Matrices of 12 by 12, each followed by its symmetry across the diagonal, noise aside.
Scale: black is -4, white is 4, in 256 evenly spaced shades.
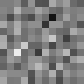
antisymmetric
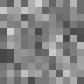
neither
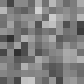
antisymmetric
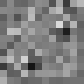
symmetric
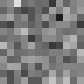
neither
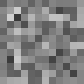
symmetric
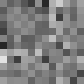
symmetric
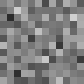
antisymmetric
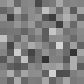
antisymmetric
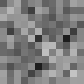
symmetric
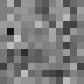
neither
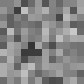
neither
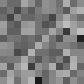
symmetric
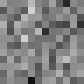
neither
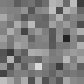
antisymmetric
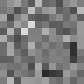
symmetric
